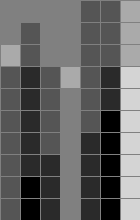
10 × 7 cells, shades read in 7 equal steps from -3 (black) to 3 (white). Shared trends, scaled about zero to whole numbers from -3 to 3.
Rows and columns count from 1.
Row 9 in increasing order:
-3 -3 -2 -2 -1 0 2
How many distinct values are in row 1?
3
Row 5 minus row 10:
0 1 1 0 1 1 0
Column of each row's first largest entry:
7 7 1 7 7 7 7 7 7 7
